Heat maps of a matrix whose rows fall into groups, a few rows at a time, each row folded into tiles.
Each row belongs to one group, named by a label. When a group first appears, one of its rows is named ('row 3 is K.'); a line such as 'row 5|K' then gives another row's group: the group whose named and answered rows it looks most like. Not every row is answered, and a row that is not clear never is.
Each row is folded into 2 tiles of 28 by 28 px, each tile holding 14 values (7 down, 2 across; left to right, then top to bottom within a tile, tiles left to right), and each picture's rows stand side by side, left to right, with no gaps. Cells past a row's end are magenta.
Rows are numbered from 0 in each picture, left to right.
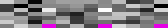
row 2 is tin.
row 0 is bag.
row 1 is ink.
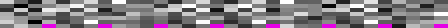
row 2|tin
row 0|bag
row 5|tin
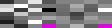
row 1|ink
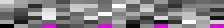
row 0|ink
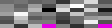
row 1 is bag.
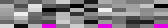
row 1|bag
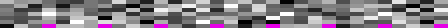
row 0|ink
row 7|bag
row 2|bag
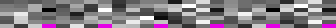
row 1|ink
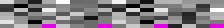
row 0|bag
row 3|ink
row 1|tin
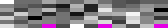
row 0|tin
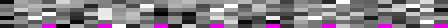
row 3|ink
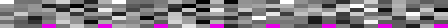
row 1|bag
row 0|tin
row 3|bag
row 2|tin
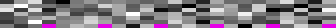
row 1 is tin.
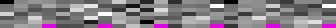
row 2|bag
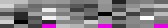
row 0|ink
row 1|tin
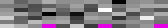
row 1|ink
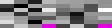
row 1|ink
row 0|bag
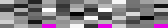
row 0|bag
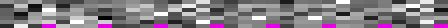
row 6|tin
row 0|ink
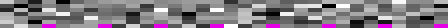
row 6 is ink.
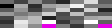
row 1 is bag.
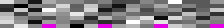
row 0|bag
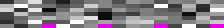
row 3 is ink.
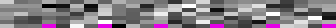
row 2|ink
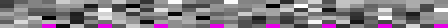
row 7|ink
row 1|ink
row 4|tin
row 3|tin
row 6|ink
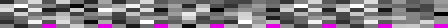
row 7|tin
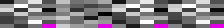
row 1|tin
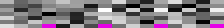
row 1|ink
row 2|bag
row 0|tin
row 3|bag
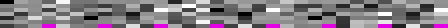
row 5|tin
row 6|ink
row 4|ink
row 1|tin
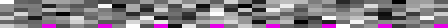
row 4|bag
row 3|ink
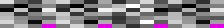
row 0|bag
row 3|bag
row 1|bag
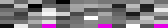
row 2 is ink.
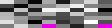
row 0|bag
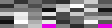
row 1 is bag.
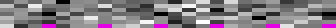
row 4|tin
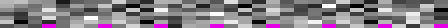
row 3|ink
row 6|bag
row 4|bag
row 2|bag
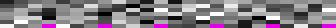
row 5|ink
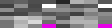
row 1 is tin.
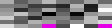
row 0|tin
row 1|ink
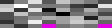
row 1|tin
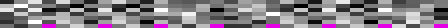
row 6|bag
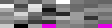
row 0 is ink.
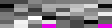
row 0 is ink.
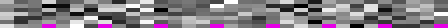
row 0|tin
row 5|bag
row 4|tin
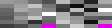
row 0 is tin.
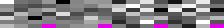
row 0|tin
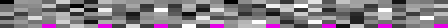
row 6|ink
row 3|ink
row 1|bag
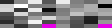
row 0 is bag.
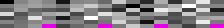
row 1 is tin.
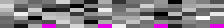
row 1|bag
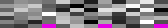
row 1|bag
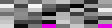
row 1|bag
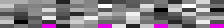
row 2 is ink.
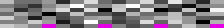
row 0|tin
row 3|bag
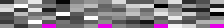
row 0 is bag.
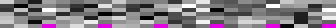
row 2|tin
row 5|ink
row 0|bag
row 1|tin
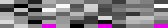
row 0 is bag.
